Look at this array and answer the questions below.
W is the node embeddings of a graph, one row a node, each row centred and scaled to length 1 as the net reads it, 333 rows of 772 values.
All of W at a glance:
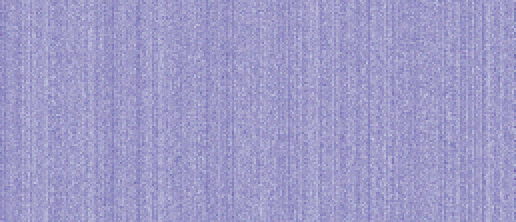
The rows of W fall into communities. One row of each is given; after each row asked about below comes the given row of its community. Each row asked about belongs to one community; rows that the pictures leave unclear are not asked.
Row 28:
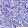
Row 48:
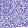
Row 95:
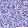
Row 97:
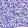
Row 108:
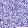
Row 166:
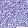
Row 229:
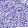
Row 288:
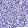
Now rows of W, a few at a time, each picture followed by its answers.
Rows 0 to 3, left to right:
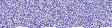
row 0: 166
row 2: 108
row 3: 288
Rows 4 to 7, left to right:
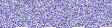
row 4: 108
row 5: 229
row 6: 48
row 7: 108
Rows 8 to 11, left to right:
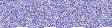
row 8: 166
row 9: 288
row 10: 229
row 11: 166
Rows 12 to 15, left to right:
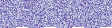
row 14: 288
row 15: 288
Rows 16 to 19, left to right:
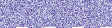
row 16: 108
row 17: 97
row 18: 48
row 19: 48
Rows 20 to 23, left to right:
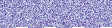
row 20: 229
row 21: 97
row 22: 97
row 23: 288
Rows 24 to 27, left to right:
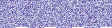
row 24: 166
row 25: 166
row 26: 48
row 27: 28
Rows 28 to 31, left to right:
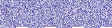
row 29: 229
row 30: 97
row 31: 288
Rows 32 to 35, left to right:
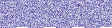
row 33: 95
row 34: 48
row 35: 288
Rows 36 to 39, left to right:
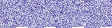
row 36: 288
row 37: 95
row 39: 48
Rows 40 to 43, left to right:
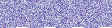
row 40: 229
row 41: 166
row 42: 48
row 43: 166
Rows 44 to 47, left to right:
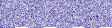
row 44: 108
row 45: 95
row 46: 166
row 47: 229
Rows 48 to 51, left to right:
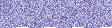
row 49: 97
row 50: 28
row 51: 48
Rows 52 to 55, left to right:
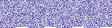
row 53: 166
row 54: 97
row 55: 48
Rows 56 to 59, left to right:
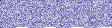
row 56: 288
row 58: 28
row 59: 28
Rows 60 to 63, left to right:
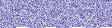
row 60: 108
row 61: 95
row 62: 97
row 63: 95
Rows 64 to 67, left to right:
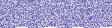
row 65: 48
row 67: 28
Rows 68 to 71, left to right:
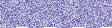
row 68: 28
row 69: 95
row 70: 97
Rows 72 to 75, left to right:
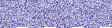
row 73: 28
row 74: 97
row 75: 108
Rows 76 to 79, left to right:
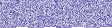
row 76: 288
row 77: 229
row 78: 108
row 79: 95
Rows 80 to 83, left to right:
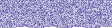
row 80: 95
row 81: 95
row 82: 97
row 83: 288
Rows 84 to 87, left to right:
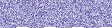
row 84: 288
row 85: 166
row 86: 288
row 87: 95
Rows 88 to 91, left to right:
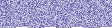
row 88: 48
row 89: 288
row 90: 108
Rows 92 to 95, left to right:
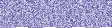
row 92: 229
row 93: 48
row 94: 229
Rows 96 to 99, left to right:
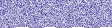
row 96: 97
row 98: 229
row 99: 97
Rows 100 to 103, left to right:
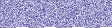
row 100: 48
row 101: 108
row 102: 28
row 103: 288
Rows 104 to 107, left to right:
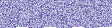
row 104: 28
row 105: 229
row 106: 288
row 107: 108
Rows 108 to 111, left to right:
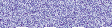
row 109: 95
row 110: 28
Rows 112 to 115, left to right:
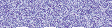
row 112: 48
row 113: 48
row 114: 97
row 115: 95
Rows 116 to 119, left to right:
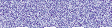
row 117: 95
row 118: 48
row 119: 28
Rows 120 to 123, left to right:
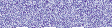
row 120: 288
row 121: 229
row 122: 97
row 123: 28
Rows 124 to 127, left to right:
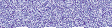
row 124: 97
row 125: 229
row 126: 28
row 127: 28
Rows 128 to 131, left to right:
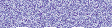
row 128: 48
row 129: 229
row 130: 108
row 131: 229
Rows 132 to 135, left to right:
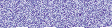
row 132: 229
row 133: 48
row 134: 166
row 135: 48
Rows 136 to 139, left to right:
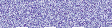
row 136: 95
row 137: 48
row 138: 48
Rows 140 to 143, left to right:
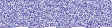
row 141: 48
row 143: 166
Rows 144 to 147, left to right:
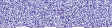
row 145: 288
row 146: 28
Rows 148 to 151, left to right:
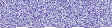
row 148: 108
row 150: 95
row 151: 48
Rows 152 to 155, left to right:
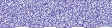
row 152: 166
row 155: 166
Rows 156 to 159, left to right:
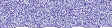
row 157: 95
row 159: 288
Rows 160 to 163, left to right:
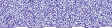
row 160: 97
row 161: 48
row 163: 108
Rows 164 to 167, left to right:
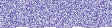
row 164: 166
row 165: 95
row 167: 229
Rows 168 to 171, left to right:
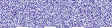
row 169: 288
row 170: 97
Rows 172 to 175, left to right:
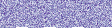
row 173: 28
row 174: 28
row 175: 288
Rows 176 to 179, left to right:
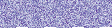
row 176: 288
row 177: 28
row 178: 48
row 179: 108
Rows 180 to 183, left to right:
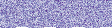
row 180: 108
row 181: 229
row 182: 166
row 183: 95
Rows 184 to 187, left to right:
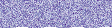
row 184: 95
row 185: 166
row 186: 97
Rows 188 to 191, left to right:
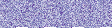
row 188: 95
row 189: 48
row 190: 48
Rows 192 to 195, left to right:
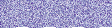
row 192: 48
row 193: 166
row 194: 28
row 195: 108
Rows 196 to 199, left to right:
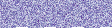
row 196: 288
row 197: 48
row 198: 108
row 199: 108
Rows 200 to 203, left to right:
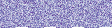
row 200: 108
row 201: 48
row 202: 166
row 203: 108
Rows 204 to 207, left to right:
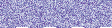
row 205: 166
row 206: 108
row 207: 288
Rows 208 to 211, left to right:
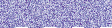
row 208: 97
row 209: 97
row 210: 166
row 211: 229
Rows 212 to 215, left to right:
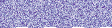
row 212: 48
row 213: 108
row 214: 97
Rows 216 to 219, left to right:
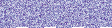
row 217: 229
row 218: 229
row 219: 28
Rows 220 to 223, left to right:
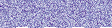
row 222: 95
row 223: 288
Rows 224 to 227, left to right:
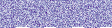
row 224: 166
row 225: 95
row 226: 166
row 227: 229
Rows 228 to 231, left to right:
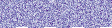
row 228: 166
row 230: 97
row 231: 288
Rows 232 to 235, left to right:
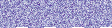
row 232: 229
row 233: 48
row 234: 95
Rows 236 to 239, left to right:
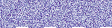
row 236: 108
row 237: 229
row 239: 95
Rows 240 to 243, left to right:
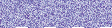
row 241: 48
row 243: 229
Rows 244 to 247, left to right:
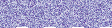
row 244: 48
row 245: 166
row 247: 108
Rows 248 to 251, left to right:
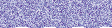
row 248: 97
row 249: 97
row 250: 48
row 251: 166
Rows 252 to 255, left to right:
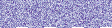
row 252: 166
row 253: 28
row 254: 108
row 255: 28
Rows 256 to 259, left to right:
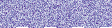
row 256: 166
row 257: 229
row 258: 229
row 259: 48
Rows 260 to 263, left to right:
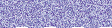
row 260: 108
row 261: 48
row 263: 97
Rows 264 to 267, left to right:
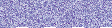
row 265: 288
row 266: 28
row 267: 95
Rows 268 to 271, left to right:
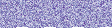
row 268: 288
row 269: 166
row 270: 97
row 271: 229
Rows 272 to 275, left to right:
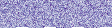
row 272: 95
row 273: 288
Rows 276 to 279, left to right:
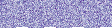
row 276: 288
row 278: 288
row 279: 288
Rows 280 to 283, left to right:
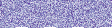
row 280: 108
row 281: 166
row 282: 166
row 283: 95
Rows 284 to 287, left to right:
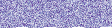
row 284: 48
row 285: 95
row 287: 166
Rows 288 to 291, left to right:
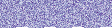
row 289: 288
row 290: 108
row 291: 288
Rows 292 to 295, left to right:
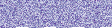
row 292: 108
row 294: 229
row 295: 229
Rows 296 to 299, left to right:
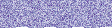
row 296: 48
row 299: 48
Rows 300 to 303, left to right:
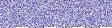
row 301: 288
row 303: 288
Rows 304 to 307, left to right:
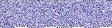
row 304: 97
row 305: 229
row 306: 28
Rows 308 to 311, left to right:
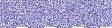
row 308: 288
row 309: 166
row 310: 108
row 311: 48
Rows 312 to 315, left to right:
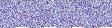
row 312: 95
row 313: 229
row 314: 288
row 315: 28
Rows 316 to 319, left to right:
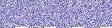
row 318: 48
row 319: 229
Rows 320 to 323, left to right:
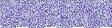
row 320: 28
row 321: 229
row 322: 28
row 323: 28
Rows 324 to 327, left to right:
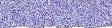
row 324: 229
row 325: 288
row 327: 48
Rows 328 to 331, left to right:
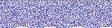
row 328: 166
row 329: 28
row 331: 95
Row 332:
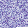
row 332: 97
